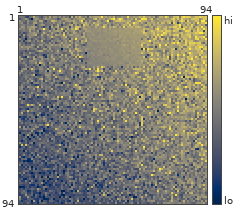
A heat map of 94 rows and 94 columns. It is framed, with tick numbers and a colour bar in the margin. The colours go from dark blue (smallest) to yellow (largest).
Slope: up to the top right. Calmest part: top middle. Odd patch: calmer, in the top middle. Odd rows or columns: none. Grain: fine.
